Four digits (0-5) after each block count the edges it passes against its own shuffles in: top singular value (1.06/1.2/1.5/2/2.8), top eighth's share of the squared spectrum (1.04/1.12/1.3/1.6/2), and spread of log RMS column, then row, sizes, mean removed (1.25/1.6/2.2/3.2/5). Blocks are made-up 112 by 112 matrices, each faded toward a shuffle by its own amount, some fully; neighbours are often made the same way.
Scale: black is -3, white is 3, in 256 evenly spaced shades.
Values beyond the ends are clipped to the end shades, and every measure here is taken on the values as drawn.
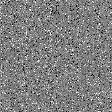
1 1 2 0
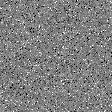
0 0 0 0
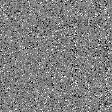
1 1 2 0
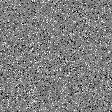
2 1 0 0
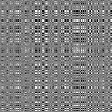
5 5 5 5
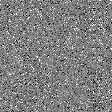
4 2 1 1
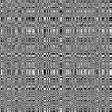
5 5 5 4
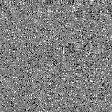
4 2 1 2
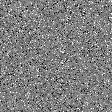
2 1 0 0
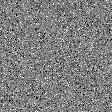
0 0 0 0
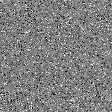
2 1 0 0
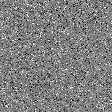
2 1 0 0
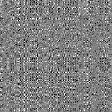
5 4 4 3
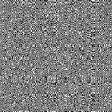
5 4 3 3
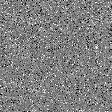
3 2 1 1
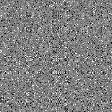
4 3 2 2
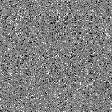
4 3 1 2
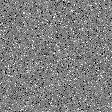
0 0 0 0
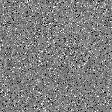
3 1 0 0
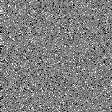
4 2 1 1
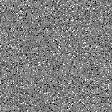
4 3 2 2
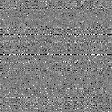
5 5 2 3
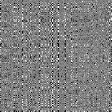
5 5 4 3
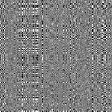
5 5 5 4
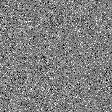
3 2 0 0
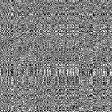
5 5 3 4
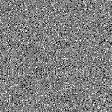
4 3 1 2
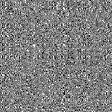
4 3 2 2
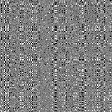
5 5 4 3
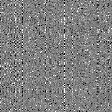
5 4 3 2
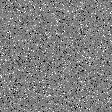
0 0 0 0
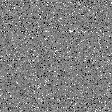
1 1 0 2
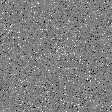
0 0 0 0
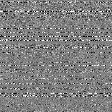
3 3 0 4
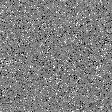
0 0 0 0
